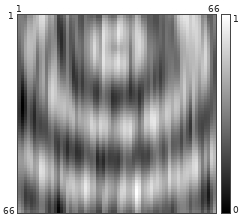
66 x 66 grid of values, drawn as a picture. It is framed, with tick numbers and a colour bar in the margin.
Rings spread out from the top middle. No lone cell stands out from its neighbours. The top right is the calmest part. The middle left is the ninth with the lowest average.
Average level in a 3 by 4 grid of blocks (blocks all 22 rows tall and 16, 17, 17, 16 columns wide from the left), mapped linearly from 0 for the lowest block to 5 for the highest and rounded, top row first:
3335 / 0232 / 2233
